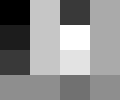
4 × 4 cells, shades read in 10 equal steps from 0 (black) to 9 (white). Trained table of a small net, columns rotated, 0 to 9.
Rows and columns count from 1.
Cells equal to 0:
1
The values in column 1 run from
0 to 5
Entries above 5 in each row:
2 3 3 0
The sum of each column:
8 26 23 23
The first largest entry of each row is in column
2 3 3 1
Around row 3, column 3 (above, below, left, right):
9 4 7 6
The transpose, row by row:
0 1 2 5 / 7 7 7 5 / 2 9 8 4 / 6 6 6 5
